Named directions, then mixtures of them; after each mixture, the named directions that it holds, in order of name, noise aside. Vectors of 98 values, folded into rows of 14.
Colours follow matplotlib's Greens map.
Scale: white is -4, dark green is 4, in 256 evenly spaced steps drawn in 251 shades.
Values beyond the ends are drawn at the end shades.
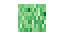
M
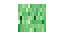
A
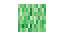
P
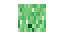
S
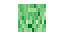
M, S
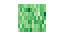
M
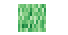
P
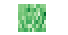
M, S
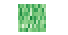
P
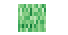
P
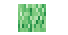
M, P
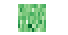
S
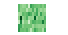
A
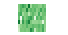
A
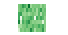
A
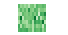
A, M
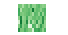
A, S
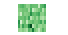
P, S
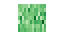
A, M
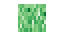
M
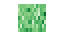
M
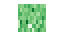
S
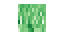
A, S
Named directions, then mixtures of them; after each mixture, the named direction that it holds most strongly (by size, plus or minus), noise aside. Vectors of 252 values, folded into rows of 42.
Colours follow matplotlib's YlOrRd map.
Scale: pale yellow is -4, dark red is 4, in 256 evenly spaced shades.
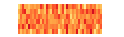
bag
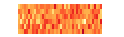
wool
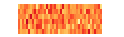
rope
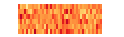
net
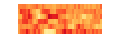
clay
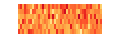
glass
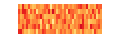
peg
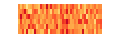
net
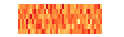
rope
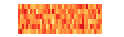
peg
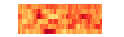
clay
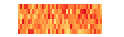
glass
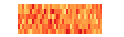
glass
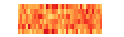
bag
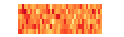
peg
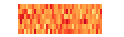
net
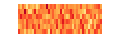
net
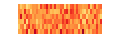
net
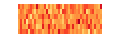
rope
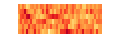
clay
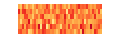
peg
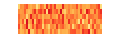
rope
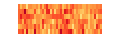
net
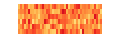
wool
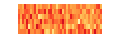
rope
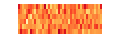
rope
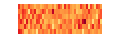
wool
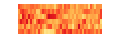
clay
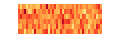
net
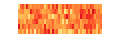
net
